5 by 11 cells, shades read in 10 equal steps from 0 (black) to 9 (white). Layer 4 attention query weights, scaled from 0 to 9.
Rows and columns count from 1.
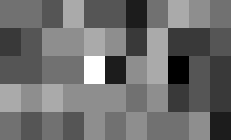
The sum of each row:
43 41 40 48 42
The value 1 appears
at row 1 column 7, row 3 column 6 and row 5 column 11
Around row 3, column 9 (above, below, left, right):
2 2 6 3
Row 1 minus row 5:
0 1 -1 3 -2 -1 -4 0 2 0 3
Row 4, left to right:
6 5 6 5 5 5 4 5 2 3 2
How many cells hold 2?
7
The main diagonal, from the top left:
4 3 4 5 5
